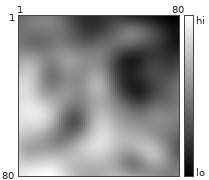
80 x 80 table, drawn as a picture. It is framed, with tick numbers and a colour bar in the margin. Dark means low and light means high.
Mirror symmetry: none. Lone odd cells: none. Slope: up to the bottom left. Grain: smooth. Ninth with the lowest average: top right.
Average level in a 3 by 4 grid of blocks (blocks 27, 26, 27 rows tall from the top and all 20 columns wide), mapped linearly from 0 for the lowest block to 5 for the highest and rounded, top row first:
3 2 1 0
5 3 2 2
5 4 4 3
